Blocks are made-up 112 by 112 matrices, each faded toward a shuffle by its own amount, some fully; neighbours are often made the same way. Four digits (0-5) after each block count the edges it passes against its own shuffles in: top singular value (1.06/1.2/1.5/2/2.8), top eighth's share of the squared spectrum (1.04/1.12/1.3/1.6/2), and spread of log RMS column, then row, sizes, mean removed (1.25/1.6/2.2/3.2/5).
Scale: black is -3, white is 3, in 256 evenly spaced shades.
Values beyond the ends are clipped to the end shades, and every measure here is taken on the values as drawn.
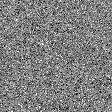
0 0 0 0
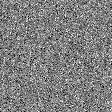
0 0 0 0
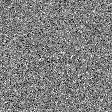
0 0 0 0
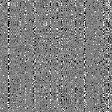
5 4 4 2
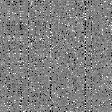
4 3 3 1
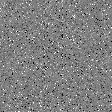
2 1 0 0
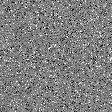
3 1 0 0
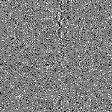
4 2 1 1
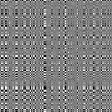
5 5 5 5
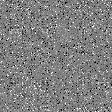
4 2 1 1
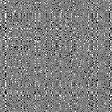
5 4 3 3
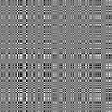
5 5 5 5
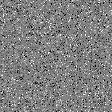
3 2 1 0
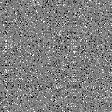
4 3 2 1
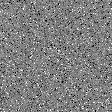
0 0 0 0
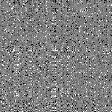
4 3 2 2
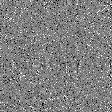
3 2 1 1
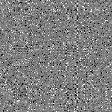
4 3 2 1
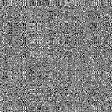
5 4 3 3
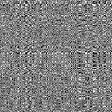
5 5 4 4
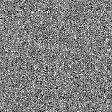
3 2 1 0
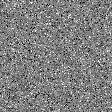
1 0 0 0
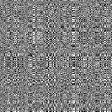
5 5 4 4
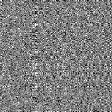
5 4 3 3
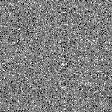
4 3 1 1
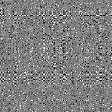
5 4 2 3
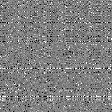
5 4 2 3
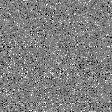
4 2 1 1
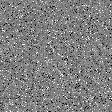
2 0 0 0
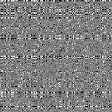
5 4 3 4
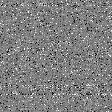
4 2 0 2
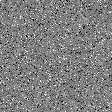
0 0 0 0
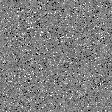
2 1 0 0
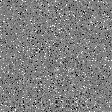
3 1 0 0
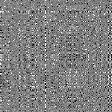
5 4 3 3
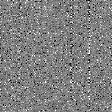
4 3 2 2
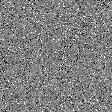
0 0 0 0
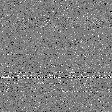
3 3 0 3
